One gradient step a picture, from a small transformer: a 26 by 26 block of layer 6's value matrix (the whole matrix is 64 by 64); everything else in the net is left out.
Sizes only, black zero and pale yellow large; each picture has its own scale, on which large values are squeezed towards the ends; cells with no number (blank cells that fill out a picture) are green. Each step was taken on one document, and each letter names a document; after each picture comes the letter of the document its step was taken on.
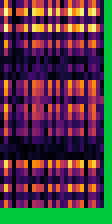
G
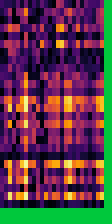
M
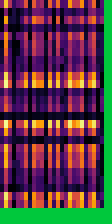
G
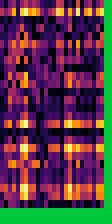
M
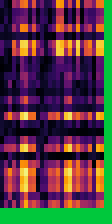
M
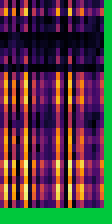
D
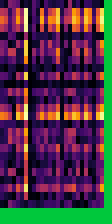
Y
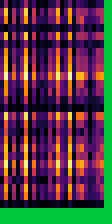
D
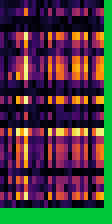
Y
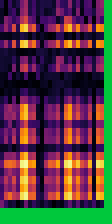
M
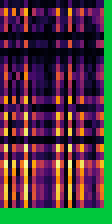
D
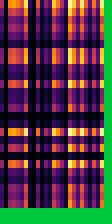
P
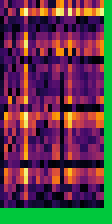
M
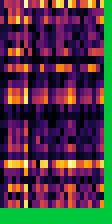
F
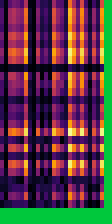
P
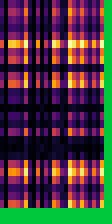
P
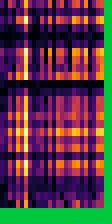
Y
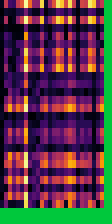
F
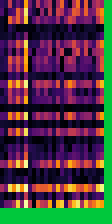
Y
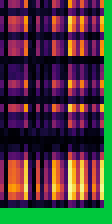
P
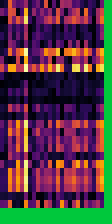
Y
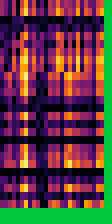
M
